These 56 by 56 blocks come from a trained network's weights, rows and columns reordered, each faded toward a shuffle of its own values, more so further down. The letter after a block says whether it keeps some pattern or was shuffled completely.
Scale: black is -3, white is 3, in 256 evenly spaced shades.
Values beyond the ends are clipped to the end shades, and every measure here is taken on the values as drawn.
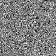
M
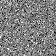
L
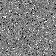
L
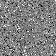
L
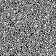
L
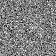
L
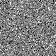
L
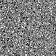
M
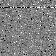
M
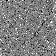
L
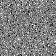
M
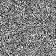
M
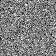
L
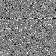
M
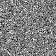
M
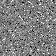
L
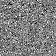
L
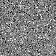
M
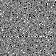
M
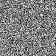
L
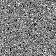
L
